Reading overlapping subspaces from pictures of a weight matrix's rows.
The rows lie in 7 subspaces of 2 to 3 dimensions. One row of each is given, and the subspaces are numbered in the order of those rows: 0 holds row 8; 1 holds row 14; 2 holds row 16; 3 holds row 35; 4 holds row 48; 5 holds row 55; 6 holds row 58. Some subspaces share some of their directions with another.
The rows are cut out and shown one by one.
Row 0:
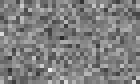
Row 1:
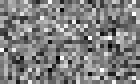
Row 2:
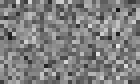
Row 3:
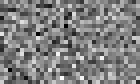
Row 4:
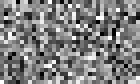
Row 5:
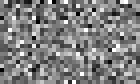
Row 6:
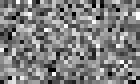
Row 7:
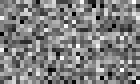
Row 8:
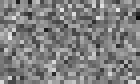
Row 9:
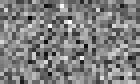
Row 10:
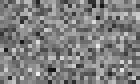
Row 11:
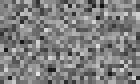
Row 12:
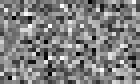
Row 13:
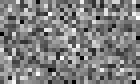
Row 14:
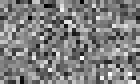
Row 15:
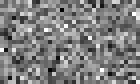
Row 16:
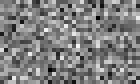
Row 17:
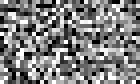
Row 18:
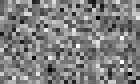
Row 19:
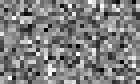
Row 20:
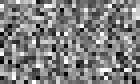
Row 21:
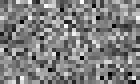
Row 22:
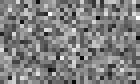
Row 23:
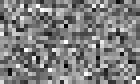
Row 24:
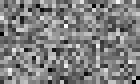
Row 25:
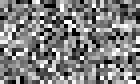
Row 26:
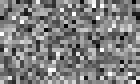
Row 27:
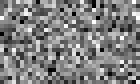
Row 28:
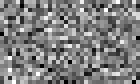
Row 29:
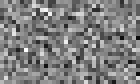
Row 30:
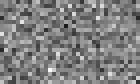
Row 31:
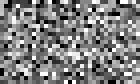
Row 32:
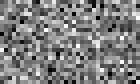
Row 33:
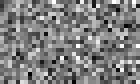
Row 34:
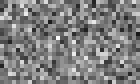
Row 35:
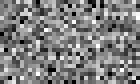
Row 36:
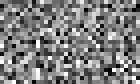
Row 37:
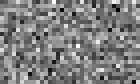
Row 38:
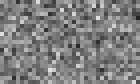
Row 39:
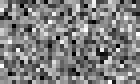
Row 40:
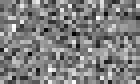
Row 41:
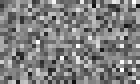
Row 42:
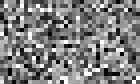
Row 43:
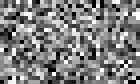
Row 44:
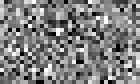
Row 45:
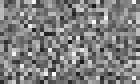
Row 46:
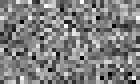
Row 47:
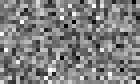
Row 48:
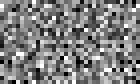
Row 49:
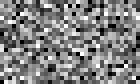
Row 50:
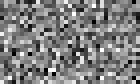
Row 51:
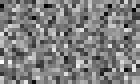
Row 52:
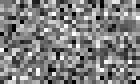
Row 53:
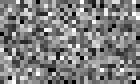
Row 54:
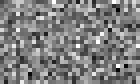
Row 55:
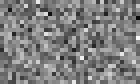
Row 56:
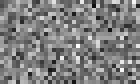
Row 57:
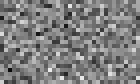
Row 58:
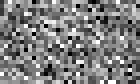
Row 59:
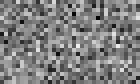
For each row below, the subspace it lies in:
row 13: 5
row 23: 5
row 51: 4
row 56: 4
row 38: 4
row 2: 0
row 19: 1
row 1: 0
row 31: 6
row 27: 2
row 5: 6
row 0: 5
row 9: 1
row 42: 5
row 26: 2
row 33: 4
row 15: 0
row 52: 2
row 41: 4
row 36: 4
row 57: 3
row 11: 3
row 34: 2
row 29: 5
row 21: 1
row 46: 1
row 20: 4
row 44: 6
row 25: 1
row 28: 5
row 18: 6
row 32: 6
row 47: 6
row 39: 2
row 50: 6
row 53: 5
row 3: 3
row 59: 0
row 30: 3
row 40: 2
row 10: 3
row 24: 5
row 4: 0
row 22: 5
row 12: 1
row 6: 0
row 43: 0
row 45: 6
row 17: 3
